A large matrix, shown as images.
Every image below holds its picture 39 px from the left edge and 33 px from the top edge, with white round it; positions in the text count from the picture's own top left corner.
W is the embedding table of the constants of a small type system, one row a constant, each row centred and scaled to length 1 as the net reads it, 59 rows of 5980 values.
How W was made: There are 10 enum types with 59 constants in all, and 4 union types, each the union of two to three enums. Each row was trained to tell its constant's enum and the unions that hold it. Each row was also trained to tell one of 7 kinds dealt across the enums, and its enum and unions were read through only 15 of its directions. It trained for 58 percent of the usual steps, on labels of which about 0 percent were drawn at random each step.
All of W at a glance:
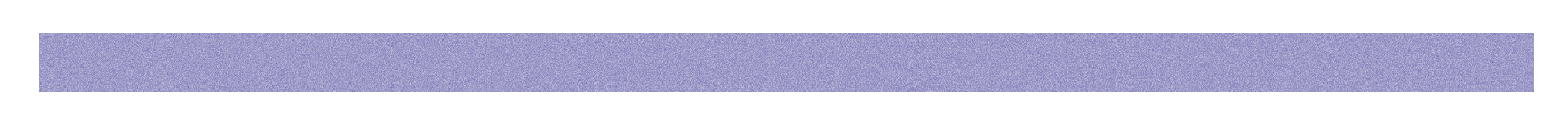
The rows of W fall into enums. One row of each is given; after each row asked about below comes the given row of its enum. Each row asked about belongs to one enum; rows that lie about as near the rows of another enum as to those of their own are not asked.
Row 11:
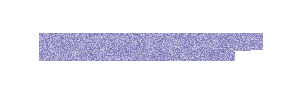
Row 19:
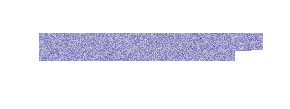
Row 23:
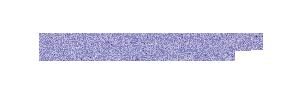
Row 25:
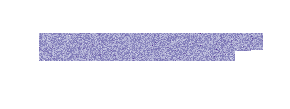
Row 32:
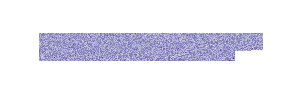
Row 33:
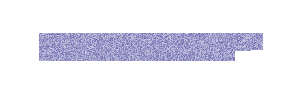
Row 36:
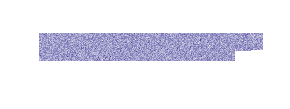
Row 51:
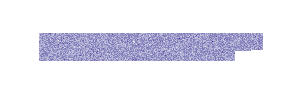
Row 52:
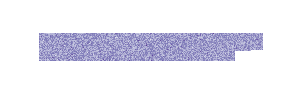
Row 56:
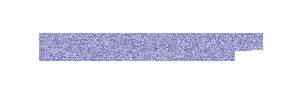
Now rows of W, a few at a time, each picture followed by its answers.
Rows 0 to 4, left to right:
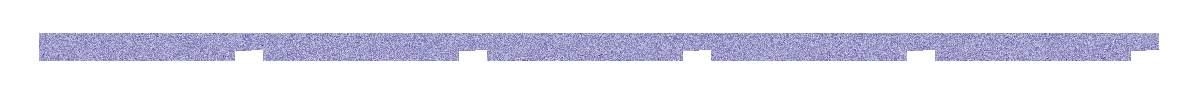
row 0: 25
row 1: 23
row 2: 32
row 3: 36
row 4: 19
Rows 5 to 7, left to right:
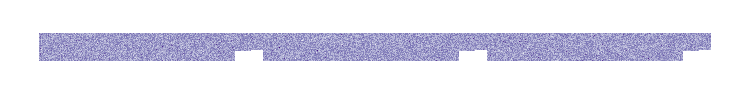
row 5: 36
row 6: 11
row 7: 11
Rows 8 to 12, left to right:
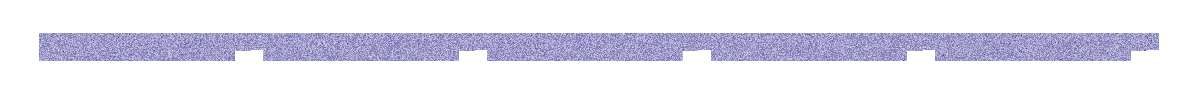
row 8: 32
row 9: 52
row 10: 51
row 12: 52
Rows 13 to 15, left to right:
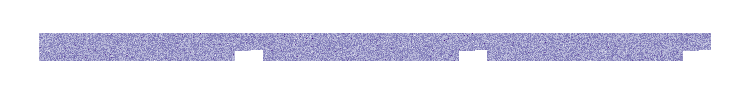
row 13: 51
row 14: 19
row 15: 32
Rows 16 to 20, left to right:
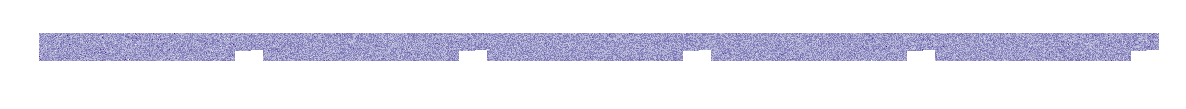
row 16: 23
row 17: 36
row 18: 32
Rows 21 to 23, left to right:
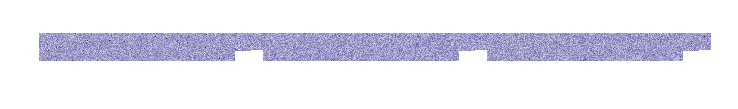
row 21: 25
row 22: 11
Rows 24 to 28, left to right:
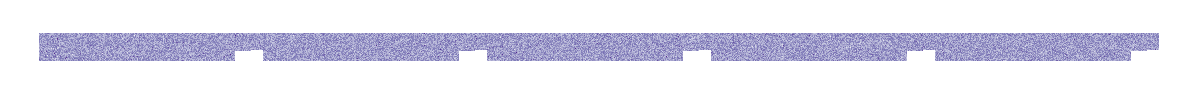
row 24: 52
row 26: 33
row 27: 36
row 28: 11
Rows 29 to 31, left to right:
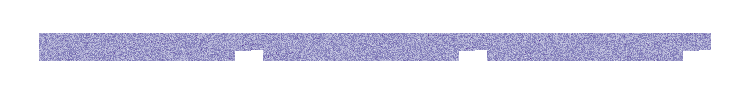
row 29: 11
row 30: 51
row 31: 32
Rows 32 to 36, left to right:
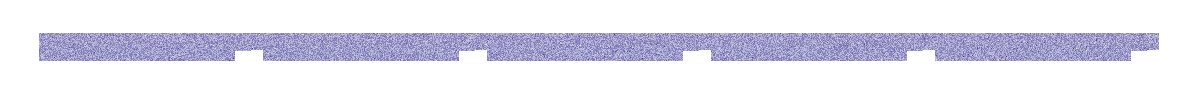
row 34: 52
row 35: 52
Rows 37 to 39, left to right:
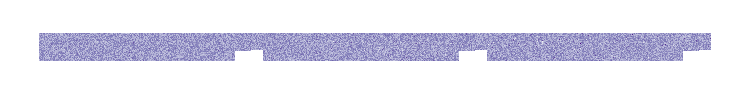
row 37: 56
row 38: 36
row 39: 23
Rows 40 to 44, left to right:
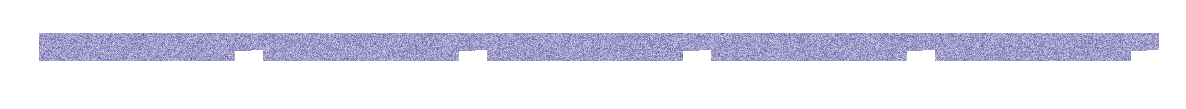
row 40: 25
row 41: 19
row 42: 23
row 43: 51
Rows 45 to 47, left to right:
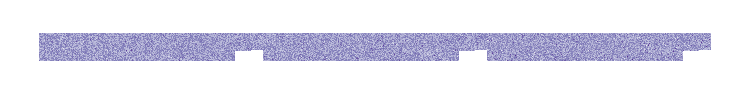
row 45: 23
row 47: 32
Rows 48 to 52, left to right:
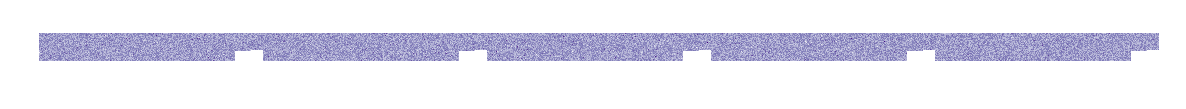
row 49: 56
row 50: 56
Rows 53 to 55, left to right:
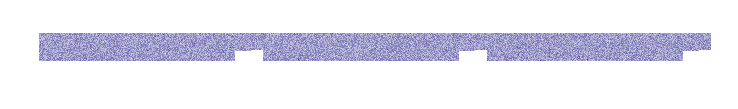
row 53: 11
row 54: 52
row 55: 51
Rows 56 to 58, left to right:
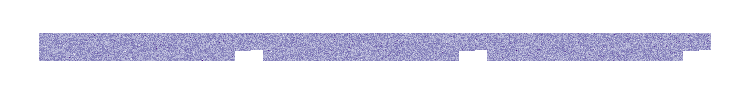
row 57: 19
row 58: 19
